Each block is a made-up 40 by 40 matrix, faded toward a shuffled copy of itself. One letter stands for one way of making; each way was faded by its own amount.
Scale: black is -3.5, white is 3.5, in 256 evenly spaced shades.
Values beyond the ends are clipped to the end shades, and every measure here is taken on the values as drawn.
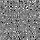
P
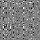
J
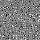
P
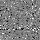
P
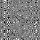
J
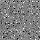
P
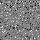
P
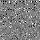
P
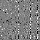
J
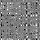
J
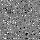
P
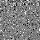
P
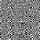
J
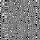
J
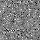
P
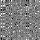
J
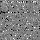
P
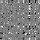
J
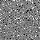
P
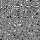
P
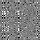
J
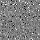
P
